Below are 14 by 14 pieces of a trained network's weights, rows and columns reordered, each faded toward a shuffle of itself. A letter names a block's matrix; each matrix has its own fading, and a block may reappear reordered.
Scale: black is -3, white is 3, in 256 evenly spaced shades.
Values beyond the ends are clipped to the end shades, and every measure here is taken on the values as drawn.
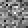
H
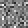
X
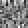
X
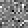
H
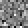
X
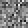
X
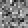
X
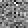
X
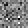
X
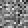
X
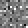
H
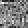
X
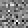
X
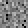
H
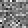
X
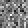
X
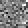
X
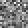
X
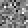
H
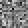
X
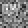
X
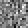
X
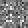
H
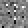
H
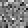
H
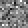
H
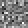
H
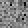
H
